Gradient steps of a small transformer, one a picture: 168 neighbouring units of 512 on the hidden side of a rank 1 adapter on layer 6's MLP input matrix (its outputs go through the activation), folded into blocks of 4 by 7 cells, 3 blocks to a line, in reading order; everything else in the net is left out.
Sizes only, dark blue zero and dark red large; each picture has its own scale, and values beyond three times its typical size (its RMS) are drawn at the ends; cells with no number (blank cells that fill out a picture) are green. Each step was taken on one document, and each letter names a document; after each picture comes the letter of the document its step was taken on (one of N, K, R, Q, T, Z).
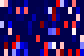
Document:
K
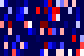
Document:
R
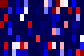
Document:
K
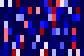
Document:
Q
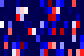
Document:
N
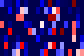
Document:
N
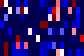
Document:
K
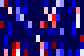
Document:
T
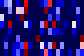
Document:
T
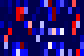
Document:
N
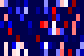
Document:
K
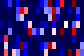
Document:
N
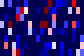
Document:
R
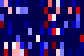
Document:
T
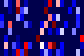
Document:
T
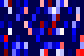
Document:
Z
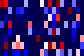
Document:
K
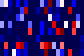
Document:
N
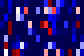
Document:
R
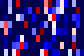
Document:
Q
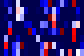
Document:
N
